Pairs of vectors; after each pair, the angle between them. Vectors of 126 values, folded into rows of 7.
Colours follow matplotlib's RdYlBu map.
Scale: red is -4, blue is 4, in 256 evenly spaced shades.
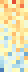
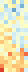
nearly opposite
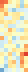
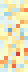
orthogonal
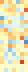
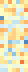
nearly parallel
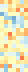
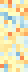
nearly parallel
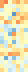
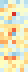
nearly opposite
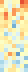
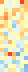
nearly parallel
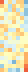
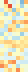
partly opposed
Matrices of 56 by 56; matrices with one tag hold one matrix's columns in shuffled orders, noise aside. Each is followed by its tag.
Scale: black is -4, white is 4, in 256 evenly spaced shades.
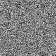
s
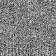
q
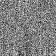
q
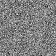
s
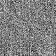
q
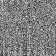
q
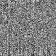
q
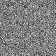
s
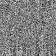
q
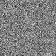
s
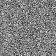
s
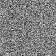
s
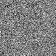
s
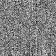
q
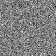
s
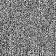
q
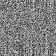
q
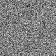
s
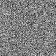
s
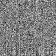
q
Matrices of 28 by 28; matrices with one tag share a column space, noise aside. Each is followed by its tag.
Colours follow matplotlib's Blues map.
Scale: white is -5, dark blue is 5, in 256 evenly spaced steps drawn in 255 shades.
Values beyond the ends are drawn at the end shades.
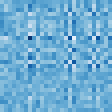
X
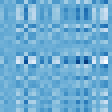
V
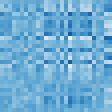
X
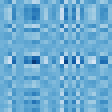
V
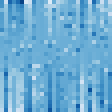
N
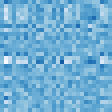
V
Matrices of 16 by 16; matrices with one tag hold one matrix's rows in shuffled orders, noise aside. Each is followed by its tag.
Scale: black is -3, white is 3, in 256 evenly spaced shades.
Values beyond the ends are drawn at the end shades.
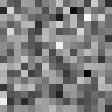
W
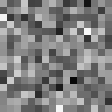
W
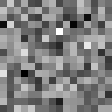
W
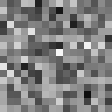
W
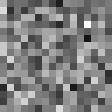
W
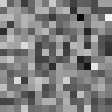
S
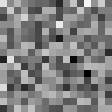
W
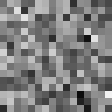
S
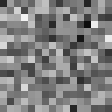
S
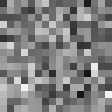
S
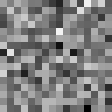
W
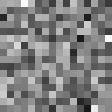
S
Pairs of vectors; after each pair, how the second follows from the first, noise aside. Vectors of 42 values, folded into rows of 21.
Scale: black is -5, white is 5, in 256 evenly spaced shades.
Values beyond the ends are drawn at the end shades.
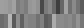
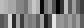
scaled up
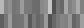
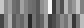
scaled up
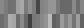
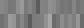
shrunk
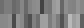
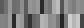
scaled up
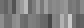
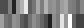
scaled up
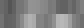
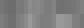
shrunk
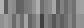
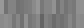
shrunk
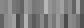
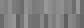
shrunk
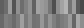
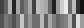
scaled up
